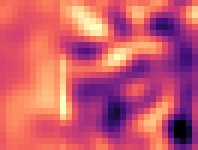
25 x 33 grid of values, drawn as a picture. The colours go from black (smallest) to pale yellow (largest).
Average level on the scale: 60%. Mirror symmetry: none. Seam: vertical, 30% of the way across, the left part calmer. Grain: blotchy.
